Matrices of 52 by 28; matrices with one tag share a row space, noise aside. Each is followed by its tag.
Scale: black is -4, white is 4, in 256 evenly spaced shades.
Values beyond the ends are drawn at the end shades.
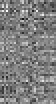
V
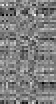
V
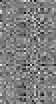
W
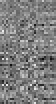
V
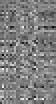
V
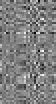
W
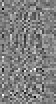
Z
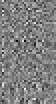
Z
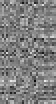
V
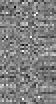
V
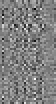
Z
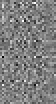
Z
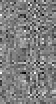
W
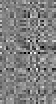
W
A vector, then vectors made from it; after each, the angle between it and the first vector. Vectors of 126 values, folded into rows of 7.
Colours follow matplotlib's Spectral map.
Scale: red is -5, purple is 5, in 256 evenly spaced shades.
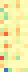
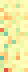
nearly opposite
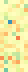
partly aligned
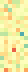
partly opposed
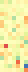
orthogonal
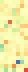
orthogonal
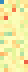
partly opposed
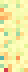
nearly opposite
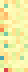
nearly opposite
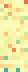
partly aligned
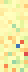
orthogonal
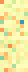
partly opposed
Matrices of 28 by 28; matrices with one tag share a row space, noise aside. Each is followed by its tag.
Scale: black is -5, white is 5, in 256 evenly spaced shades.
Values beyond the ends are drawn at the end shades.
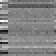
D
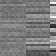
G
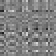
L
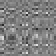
L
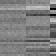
G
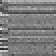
D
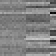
G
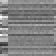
D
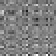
L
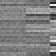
G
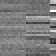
G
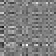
L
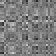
L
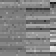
G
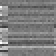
D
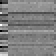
D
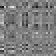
L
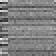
D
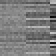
G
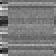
D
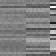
G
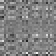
L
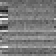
D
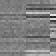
G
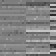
G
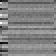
D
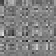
L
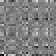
L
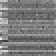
D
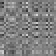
L
